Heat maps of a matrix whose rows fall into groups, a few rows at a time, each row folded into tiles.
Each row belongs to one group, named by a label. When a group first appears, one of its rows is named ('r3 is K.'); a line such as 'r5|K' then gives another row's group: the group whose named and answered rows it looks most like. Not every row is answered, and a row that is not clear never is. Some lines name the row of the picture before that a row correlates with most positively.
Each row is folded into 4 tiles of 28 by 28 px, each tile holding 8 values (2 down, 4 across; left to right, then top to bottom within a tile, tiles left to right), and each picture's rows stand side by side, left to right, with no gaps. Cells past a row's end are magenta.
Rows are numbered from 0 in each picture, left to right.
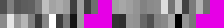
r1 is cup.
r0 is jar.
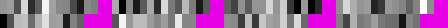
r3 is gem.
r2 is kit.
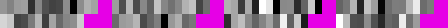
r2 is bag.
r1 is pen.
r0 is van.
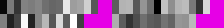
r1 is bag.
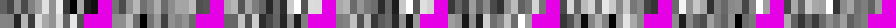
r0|kit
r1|pen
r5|pen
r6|gem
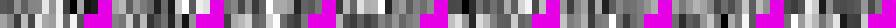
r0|kit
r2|jar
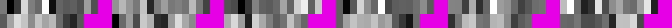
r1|pen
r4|jar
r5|bag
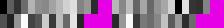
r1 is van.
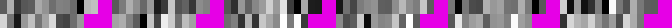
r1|van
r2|kit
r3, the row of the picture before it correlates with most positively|0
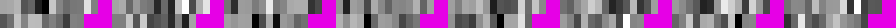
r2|pen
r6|cup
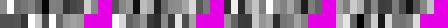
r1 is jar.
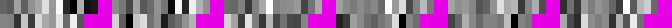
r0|kit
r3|cup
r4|cup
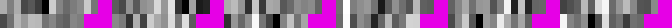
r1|kit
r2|pen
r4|van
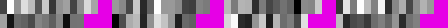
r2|van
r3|gem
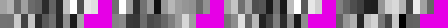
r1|bag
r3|cup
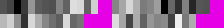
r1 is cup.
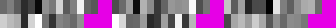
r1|jar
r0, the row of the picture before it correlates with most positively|0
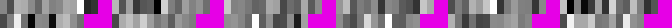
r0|pen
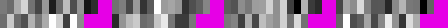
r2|kit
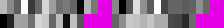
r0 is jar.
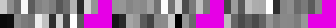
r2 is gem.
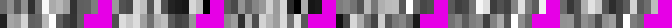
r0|jar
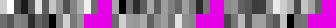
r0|bag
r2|cup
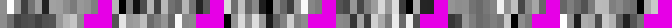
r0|bag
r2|pen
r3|kit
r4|cup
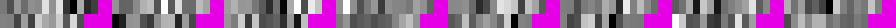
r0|kit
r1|cup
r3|bag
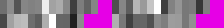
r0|jar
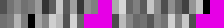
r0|van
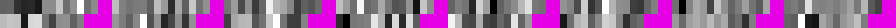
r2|jar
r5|jar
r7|pen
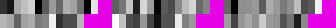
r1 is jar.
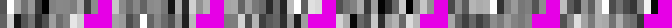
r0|bag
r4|gem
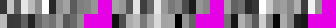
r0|gem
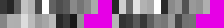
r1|gem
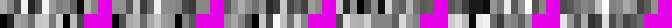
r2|van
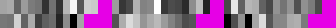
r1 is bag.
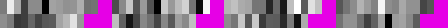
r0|bag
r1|bag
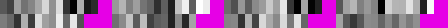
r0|kit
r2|kit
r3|bag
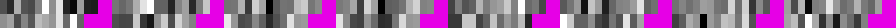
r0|kit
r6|van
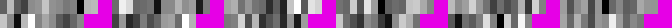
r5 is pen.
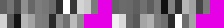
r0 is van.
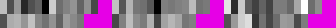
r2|pen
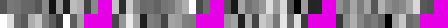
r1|pen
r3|pen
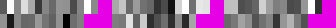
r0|gem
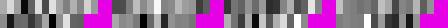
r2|van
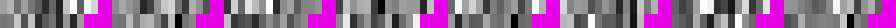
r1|cup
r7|cup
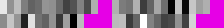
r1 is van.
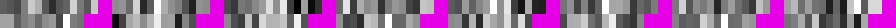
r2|kit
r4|kit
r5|jar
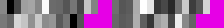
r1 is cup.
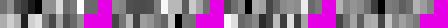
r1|cup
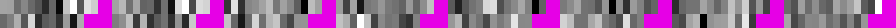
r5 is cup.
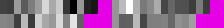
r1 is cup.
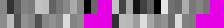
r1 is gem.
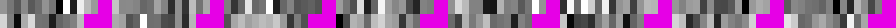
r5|gem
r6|van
